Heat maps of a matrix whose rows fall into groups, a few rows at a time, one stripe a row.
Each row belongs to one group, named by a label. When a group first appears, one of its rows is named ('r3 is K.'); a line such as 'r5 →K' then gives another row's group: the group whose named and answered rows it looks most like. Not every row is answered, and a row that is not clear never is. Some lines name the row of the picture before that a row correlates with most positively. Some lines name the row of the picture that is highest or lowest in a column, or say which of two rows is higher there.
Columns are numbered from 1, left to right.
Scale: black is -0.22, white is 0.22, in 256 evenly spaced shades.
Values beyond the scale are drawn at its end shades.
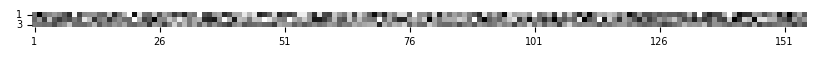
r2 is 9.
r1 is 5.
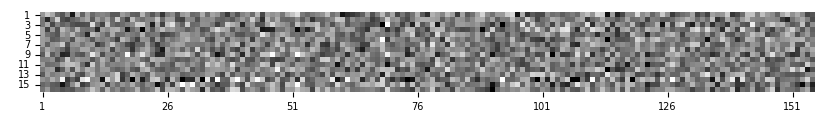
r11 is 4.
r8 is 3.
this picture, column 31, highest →15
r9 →9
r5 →4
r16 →9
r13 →5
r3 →9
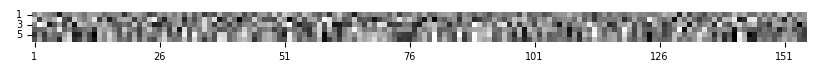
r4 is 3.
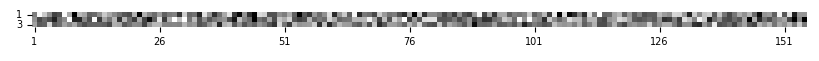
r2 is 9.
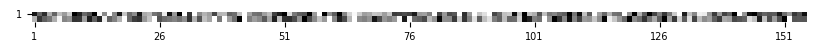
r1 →3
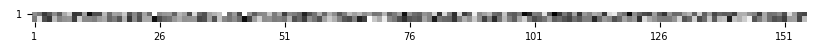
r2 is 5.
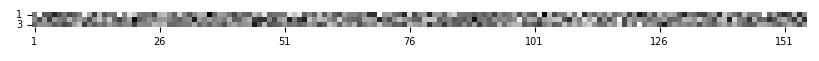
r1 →9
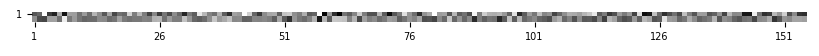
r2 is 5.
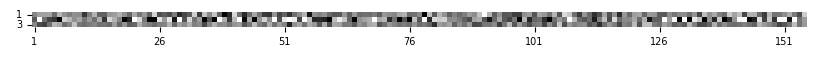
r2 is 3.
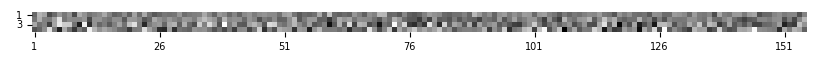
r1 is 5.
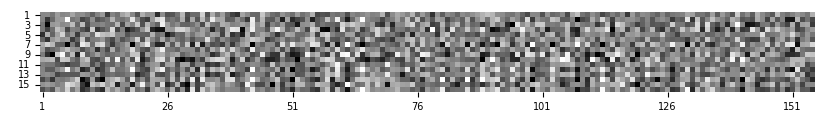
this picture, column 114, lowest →10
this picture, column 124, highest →10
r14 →3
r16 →3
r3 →5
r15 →4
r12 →3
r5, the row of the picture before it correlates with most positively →4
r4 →9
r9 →5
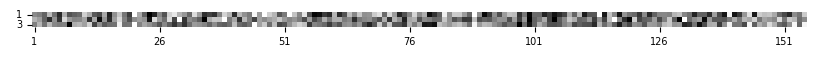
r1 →9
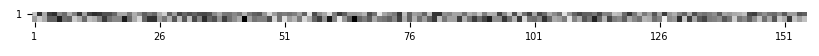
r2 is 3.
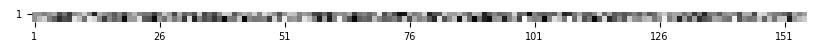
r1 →9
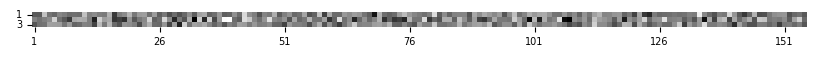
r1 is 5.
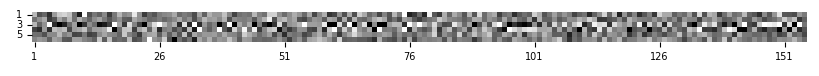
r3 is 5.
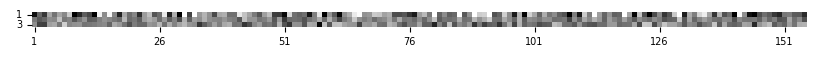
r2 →3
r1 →3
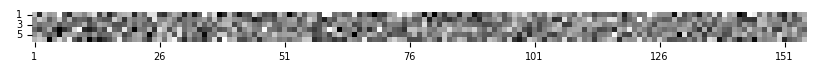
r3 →9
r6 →4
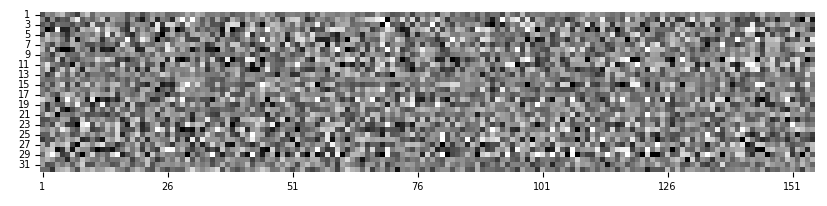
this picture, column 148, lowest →2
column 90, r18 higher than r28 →Yes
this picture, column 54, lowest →29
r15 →4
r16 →9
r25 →5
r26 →3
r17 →4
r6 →9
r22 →5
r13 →5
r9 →5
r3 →9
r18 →4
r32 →4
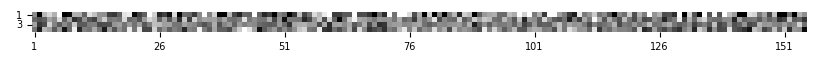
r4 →5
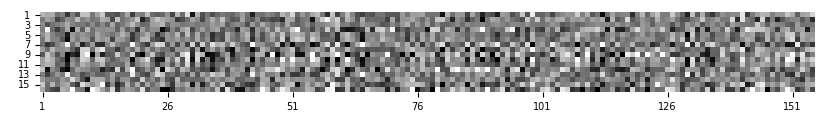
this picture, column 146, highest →10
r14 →4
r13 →3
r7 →3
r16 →4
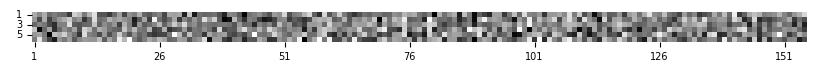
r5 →4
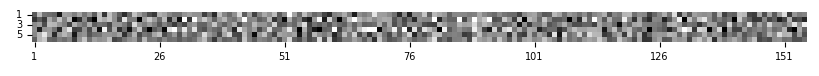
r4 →9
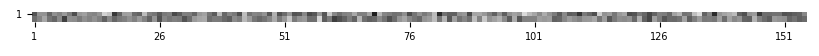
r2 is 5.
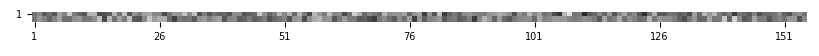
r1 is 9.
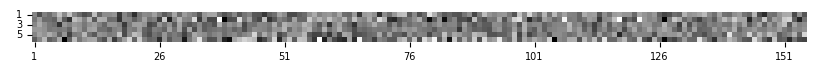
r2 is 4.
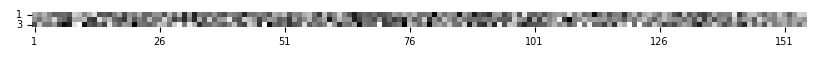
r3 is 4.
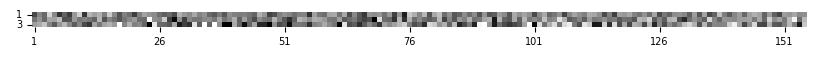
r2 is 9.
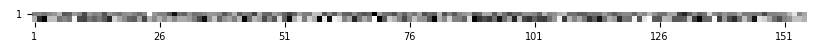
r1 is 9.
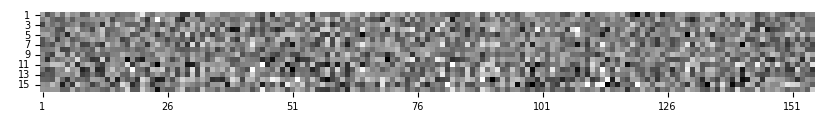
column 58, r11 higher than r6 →No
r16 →9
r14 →9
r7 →3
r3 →3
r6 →5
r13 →3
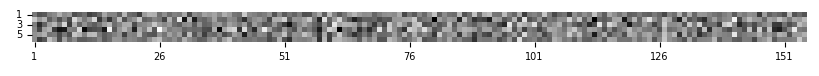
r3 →5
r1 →3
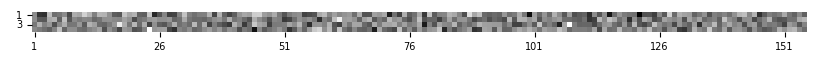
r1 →4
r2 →5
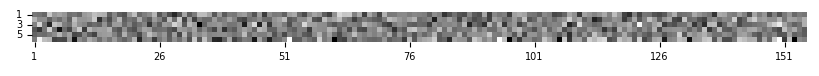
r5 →3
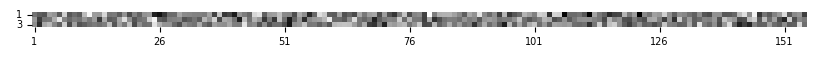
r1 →4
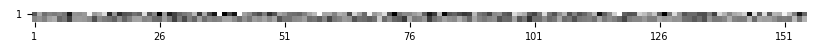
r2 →9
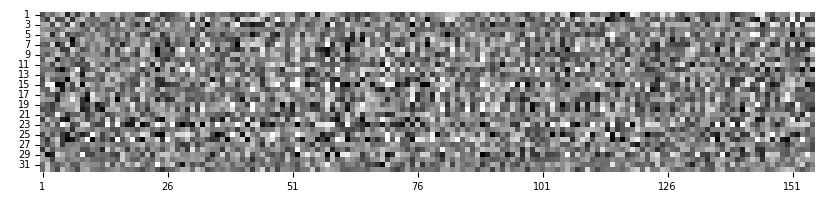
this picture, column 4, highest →21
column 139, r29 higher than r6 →Yes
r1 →4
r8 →9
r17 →4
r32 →4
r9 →9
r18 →4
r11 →9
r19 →3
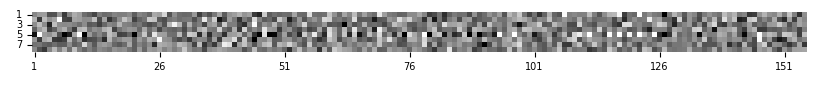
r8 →5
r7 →9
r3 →4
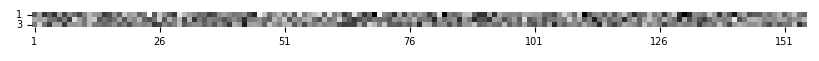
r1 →9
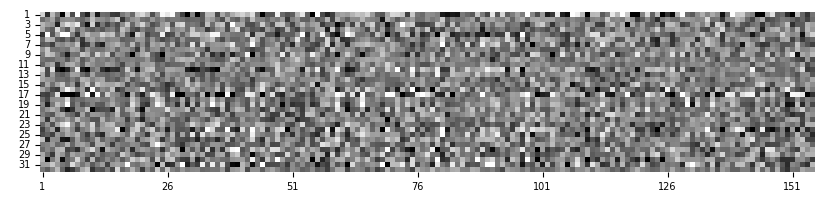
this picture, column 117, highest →1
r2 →5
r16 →4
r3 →4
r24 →5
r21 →5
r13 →4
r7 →3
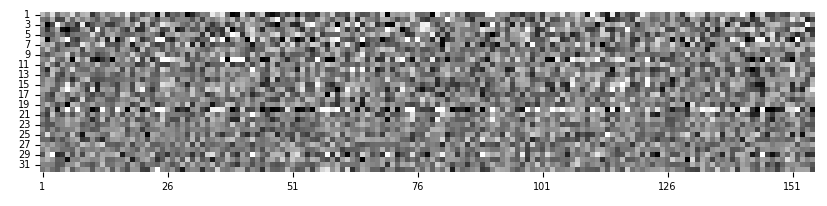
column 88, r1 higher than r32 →No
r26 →3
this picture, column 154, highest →3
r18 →5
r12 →5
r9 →3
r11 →4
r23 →3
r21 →5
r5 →9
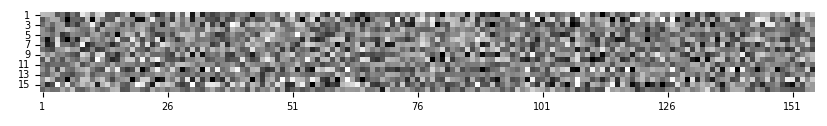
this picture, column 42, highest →7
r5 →9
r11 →9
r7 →5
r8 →3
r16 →5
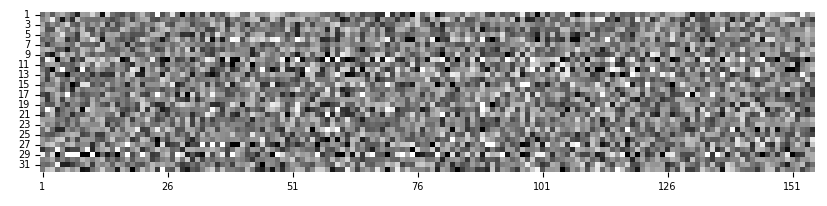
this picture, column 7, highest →29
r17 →3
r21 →5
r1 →9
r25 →3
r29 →4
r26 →9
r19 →9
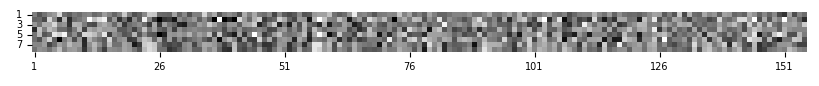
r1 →3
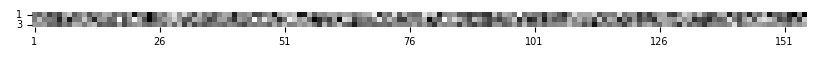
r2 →9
